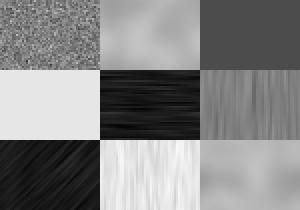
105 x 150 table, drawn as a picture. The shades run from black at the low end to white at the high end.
The table splits into 3 rows of 3 panels. Panel 1,1: middling, fine-grained. Panel 1,2: high, smooth, faint in contrast. Panel 1,3: low, flat. Panel 2,1: very high, flat. Panel 2,2: very low, streaked across, faint in contrast. Panel 2,3: middling, streaked downward, faint in contrast. Panel 3,1: very low, slanting up to the right, faint in contrast. Panel 3,2: very high, streaked downward, faint in contrast. Panel 3,3: high, smooth, faint in contrast.
